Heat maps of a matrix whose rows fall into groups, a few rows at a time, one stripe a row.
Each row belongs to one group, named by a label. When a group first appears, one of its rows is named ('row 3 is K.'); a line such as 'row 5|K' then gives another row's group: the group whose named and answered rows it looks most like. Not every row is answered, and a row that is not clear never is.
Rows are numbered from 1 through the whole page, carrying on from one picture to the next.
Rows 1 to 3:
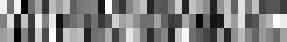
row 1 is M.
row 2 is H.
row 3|H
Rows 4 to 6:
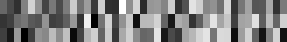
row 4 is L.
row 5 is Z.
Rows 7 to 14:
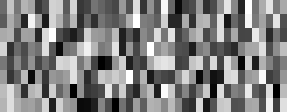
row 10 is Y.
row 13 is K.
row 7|L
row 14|L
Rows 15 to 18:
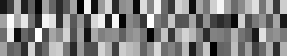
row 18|K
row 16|Y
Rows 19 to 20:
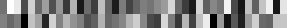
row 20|K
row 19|L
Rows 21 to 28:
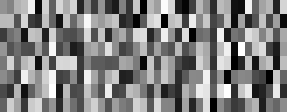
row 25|L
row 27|M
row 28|K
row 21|L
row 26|Y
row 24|M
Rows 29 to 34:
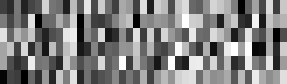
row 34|Z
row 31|L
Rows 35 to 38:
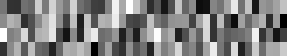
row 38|Z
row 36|Y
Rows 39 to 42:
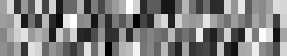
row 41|L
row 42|K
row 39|H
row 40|Z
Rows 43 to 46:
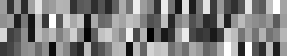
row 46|L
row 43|K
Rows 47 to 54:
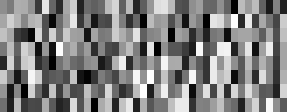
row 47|Y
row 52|L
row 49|H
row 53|K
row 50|L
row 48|L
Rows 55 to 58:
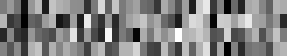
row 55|K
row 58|K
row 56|M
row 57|Z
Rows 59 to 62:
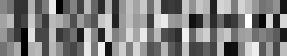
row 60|K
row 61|M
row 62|K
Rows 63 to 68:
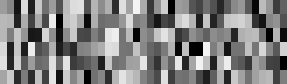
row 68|H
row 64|H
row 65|Y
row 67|M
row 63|H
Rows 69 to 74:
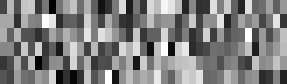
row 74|M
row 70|Y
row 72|H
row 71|K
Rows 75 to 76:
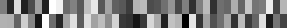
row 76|Y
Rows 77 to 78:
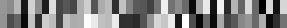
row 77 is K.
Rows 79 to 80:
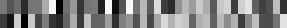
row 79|M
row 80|Z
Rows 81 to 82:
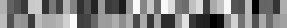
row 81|L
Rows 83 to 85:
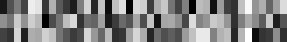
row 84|L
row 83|K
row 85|M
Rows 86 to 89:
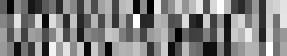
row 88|K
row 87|K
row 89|H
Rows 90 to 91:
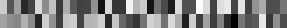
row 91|Y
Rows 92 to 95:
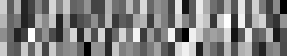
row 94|L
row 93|M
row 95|H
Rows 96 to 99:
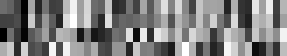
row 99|H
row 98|Z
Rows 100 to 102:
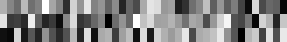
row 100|Y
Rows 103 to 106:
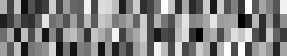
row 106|M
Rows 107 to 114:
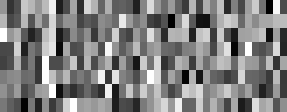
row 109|Y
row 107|Y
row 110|M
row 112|Y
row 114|Z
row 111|Z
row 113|M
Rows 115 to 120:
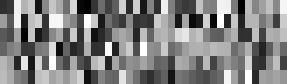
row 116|K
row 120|H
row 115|L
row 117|Z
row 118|M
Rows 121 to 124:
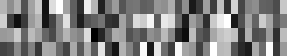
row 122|L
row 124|Z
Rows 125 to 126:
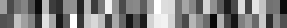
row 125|Y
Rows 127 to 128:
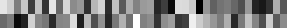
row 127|H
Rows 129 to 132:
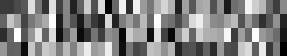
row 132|Y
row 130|M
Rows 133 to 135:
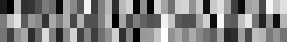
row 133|Z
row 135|Y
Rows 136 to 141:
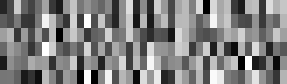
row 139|Y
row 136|Z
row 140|L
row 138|H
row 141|Z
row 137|Z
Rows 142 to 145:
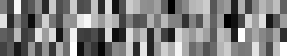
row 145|Z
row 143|Y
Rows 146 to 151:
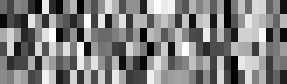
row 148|Y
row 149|H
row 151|Y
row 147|K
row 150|Y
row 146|Y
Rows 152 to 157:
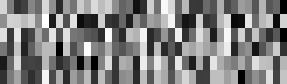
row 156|Z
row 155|M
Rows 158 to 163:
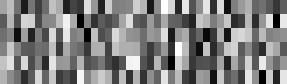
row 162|H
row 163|K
